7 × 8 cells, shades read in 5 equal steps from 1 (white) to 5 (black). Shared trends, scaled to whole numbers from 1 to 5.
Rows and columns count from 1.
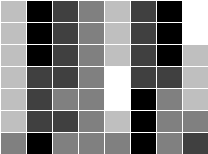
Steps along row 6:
up same down down up down same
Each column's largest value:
3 5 4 3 3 5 5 4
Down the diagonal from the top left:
2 5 4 3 1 5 3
